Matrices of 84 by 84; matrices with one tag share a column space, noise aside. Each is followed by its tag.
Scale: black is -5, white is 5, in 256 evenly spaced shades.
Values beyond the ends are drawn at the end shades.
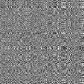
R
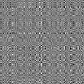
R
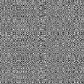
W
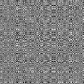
W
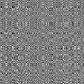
R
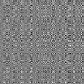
W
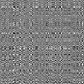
R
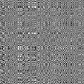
R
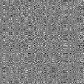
W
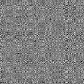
W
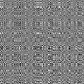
R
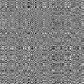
R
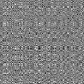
R
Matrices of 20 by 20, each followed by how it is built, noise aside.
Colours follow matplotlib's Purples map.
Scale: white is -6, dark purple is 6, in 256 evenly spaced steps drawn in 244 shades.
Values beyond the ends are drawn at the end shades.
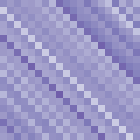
Toeplitz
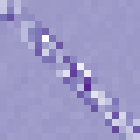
banded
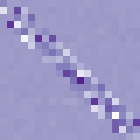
banded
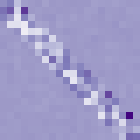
banded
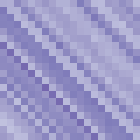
Toeplitz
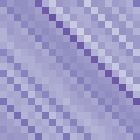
Toeplitz
